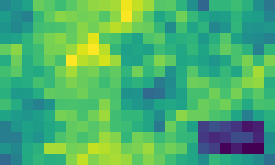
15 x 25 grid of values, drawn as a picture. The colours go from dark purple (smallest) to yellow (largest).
In the bottom right lies a patch that is lower than the rest. The bottom right is the roughest part. No regular stripes run through it. The bottom right is the ninth with the lowest average.
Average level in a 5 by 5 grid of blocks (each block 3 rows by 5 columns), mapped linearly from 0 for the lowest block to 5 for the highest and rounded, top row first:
34532
45333
34334
24332
24420
